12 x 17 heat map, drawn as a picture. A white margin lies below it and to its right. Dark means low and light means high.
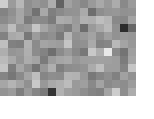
A few values lie far out on both sides of the bulk. On average the colour sits 60% of the way up the scale. There is no seam. The grain is fine, like static.
